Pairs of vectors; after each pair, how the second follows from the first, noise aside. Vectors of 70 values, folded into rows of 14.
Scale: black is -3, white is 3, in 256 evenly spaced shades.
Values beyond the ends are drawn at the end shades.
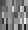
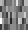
wrapped around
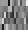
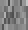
shrunk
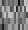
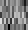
reversed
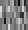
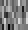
reversed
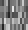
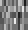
reversed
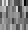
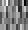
copied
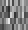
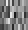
copied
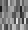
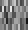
reversed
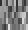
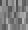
shrunk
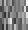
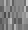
shrunk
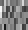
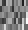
reversed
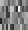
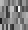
copied
